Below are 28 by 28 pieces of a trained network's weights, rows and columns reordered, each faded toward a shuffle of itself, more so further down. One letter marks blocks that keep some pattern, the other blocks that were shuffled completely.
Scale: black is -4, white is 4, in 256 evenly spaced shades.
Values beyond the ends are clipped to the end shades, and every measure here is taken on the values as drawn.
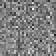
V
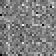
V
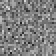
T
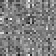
V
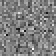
V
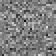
V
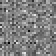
V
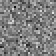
T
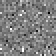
T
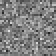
T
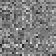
V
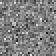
T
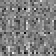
V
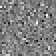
T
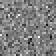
T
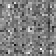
V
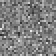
T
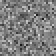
T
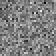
T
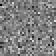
T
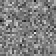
V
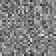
V
